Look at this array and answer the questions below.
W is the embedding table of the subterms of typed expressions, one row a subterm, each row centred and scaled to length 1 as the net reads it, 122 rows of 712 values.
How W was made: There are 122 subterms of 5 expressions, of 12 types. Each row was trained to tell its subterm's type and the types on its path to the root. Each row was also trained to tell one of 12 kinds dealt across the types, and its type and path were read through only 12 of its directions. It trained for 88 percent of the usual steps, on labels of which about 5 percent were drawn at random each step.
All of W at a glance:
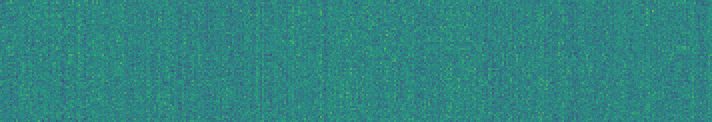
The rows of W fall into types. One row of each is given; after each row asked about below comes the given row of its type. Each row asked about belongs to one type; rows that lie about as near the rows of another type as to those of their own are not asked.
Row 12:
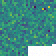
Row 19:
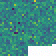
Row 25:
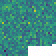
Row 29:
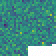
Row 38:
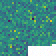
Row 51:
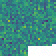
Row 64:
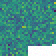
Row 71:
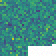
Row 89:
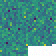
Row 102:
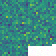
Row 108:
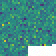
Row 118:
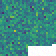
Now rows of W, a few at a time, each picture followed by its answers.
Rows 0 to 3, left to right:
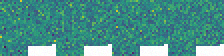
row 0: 29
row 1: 19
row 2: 108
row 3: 64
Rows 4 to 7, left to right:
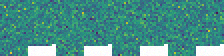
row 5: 29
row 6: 25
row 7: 12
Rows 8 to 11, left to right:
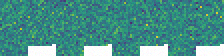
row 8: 38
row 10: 71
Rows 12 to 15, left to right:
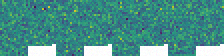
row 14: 64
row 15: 64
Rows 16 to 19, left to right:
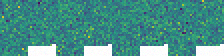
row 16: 118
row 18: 89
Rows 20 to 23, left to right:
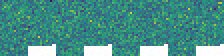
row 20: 38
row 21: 89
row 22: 12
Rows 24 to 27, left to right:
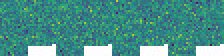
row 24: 108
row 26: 25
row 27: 64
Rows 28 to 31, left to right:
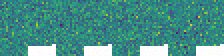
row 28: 64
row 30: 51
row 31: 108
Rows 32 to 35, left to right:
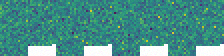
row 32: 38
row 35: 19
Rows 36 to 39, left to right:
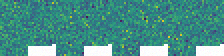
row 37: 25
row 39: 108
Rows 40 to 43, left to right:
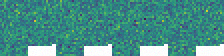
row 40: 51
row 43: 118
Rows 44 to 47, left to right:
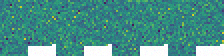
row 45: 12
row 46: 118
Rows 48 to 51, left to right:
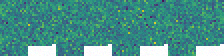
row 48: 64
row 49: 64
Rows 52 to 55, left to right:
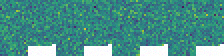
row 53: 71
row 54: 102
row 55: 71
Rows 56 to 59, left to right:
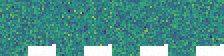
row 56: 89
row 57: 89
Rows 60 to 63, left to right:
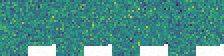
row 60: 12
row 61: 64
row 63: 108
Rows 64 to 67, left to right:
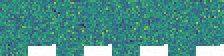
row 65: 89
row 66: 71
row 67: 64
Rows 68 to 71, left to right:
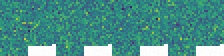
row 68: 12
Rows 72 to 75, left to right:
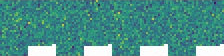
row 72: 12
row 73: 19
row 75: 51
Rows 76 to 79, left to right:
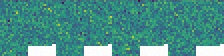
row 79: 108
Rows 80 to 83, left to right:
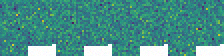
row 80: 118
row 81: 89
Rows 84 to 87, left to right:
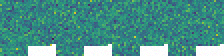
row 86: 108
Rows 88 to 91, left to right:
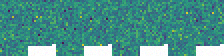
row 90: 19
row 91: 71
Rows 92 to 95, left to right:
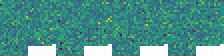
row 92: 19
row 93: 12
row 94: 71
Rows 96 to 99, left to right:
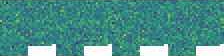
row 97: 118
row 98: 89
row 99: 19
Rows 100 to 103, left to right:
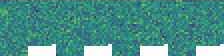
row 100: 102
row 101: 89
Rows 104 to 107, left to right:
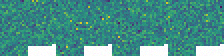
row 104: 102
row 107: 12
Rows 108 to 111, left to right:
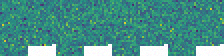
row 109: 51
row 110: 71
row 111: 12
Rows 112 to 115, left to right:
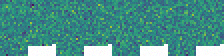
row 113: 19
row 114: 51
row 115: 89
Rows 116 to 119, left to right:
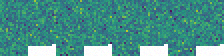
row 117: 108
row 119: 118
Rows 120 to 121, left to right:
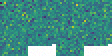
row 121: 51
